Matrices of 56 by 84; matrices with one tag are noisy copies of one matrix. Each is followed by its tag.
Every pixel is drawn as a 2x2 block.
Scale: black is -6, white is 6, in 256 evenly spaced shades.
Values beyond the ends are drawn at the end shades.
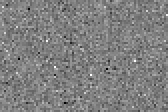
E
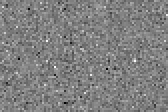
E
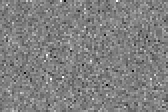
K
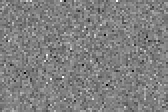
K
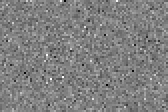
K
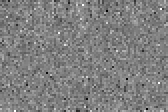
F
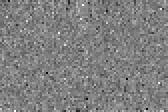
F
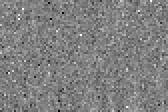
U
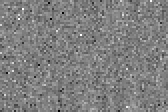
U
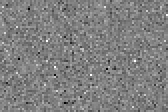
E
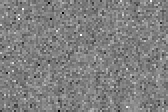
U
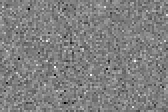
E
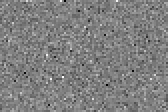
K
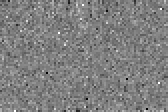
F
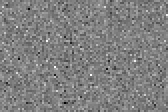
E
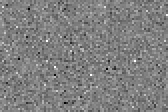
E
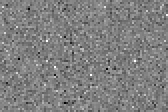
E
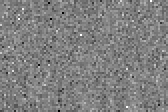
U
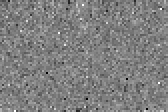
F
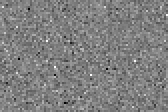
E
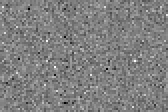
E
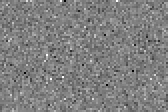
K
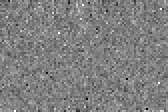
F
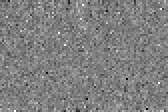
F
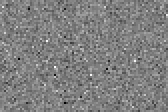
E
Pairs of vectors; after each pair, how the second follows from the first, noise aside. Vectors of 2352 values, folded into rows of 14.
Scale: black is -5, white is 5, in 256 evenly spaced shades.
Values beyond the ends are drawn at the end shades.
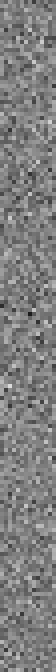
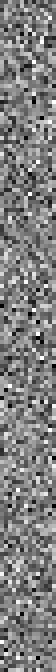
scaled up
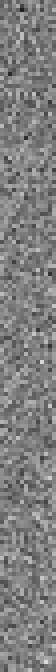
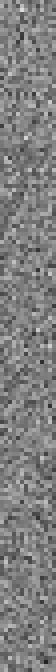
negated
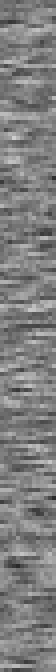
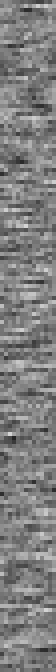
reversed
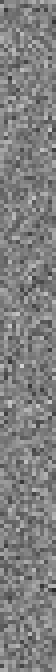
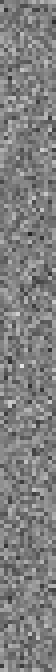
copied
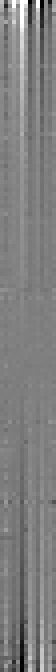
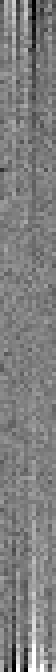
reversed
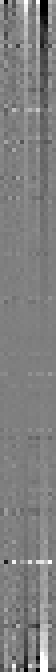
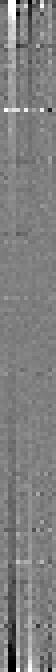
reversed
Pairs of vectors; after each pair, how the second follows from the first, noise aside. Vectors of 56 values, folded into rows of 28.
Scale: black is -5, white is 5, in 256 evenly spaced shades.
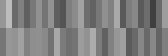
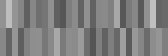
sign-scrambled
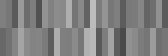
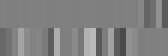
partly zeroed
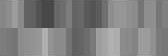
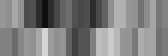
scaled up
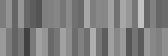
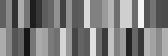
scaled up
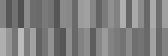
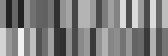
scaled up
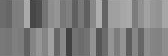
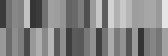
scaled up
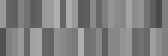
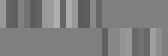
partly zeroed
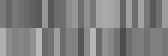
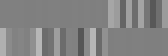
partly zeroed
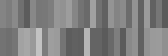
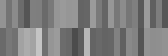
copied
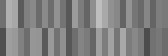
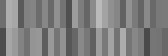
copied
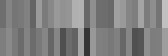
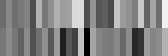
scaled up
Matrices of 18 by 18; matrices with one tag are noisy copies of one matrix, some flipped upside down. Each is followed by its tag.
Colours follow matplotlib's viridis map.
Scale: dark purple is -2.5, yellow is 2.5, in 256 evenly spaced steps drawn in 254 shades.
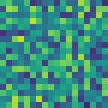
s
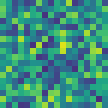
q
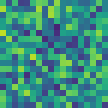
q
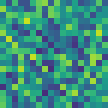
q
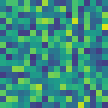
s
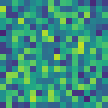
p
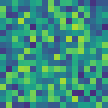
p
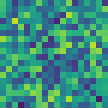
q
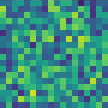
p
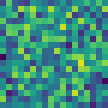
p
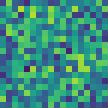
p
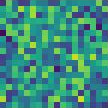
p
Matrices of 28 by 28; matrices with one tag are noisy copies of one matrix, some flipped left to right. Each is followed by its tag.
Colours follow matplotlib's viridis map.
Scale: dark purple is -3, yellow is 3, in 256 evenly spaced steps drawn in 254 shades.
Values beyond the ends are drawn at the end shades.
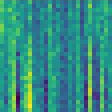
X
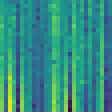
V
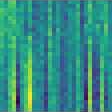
X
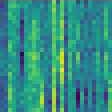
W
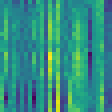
W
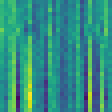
X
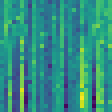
X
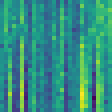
X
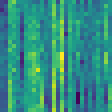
W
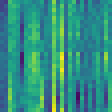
W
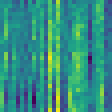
W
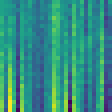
V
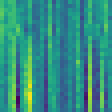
X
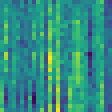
W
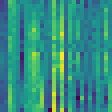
W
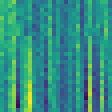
X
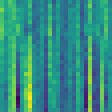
X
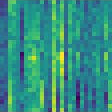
W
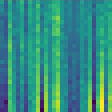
V
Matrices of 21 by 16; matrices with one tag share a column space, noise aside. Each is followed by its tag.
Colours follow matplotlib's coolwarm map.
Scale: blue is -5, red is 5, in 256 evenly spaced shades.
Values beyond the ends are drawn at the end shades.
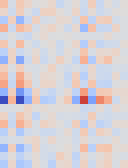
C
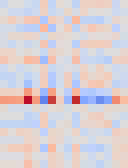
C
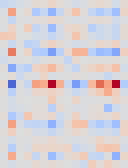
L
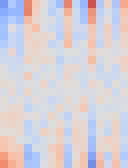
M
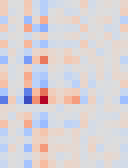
C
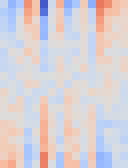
M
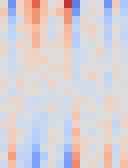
M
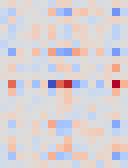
L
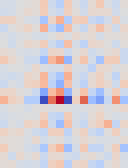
C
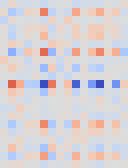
L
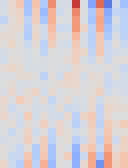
M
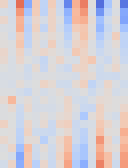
M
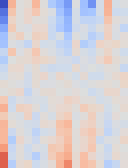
M
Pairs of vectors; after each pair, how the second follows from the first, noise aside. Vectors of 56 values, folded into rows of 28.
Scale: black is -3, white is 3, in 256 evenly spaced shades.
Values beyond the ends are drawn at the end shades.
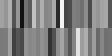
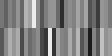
reversed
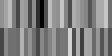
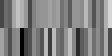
shuffled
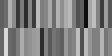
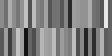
reversed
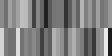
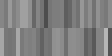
shrunk
